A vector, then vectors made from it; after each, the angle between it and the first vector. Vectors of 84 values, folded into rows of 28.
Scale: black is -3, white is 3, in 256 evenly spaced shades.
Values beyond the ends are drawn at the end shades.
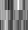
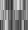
nearly parallel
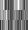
nearly parallel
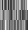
partly aligned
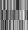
partly opposed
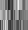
nearly parallel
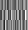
orthogonal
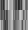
nearly opposite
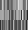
partly aligned
